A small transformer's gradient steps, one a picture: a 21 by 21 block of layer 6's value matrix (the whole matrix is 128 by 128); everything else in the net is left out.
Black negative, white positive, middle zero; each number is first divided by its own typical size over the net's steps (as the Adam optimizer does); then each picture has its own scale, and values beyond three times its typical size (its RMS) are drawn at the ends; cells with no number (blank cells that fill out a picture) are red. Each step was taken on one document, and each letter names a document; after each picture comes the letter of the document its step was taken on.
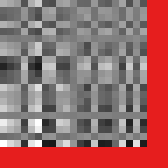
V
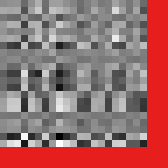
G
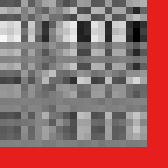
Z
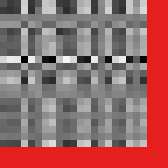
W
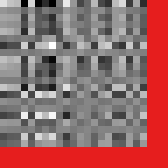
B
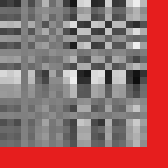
Z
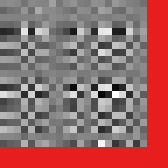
W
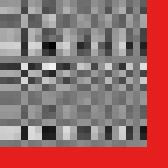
V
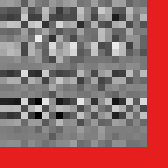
W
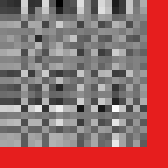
W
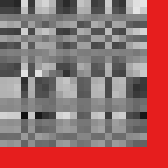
Z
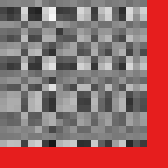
V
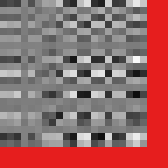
Z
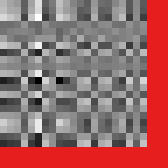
W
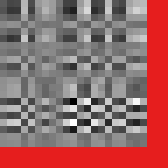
G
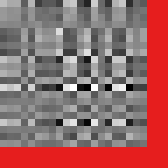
B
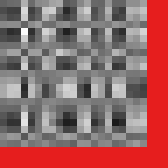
G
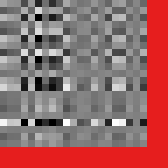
B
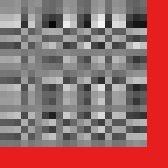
Z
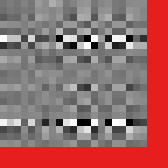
B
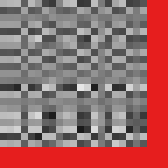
W
